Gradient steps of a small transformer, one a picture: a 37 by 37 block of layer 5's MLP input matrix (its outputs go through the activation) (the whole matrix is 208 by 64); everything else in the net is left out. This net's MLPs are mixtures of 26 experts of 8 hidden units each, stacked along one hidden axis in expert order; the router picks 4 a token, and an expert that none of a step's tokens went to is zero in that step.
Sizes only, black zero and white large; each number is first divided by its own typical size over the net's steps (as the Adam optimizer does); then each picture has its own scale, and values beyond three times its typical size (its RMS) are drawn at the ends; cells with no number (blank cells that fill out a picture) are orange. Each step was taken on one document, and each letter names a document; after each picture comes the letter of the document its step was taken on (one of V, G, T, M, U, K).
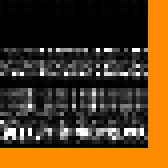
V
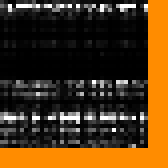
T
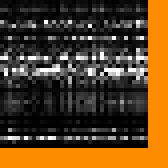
V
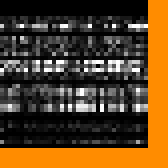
V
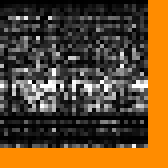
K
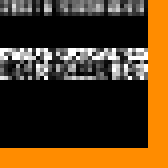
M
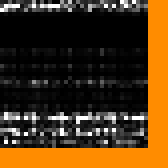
T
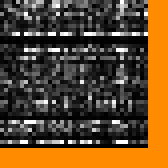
K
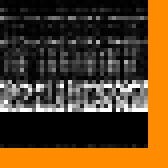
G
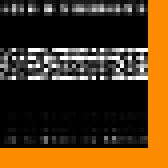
M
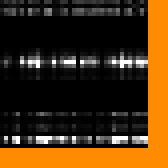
M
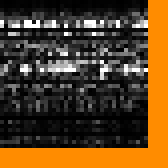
V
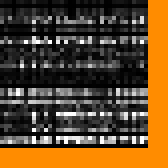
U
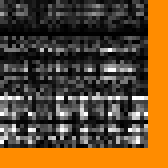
G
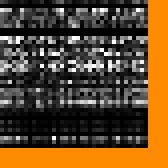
G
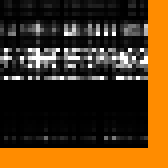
M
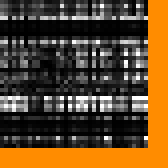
G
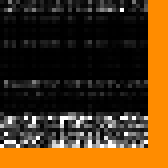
T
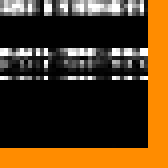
M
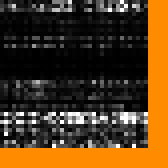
T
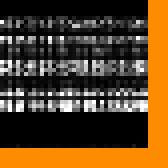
U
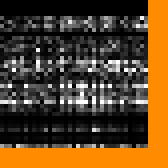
V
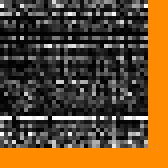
K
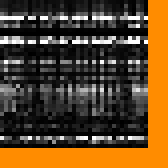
G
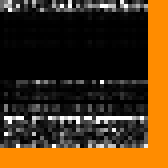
T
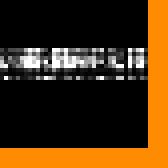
M
